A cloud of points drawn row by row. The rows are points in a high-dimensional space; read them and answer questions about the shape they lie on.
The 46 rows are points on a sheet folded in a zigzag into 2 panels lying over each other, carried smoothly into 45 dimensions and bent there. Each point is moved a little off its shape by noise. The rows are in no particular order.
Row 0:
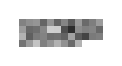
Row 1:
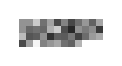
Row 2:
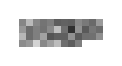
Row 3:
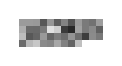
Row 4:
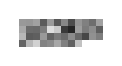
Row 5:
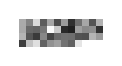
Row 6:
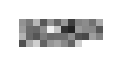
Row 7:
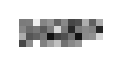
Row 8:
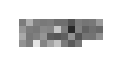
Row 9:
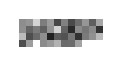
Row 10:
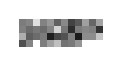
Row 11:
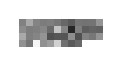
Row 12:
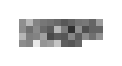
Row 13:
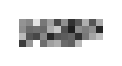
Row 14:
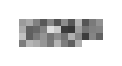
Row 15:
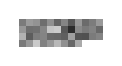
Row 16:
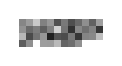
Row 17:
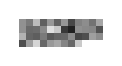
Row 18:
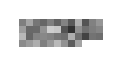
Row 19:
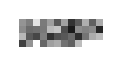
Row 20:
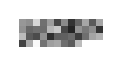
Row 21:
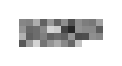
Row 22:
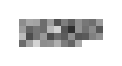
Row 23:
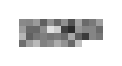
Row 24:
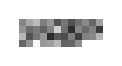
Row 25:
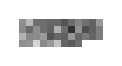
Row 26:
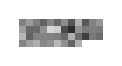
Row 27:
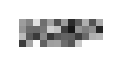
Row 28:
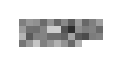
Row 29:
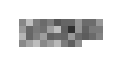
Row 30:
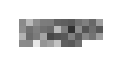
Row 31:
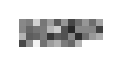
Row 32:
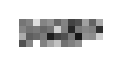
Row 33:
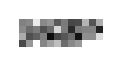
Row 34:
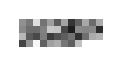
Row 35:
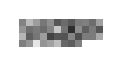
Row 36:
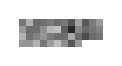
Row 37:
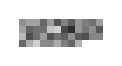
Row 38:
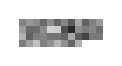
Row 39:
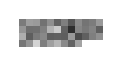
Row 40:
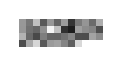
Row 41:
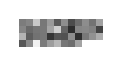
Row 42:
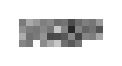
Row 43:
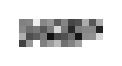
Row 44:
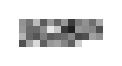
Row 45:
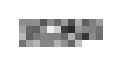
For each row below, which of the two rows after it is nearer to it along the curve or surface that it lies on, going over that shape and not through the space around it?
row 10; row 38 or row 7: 7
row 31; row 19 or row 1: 19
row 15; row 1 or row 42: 42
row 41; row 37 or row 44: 44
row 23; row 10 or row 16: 10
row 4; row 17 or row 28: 17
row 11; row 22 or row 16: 16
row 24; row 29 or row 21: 29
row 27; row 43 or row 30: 43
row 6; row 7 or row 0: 0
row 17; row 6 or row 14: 6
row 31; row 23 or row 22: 23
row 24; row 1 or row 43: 1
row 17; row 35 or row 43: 43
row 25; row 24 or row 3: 24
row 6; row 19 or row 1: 19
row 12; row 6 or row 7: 7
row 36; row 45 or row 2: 45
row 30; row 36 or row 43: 43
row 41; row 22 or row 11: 11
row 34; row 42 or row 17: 17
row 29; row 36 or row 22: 22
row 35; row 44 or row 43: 43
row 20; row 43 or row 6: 43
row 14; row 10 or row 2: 2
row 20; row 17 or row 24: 24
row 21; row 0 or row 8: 0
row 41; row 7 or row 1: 7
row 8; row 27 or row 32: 32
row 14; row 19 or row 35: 35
